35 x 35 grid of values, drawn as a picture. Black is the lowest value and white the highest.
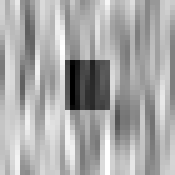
Odd patch: lower, in the centre. Roughest part: centre. Histogram: skewed, a long tail of low values. Ninth with the lowest average: centre.
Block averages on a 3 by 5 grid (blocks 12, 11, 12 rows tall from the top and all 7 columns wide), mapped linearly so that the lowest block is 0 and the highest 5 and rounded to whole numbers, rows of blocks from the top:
45444 | 44034 | 55444
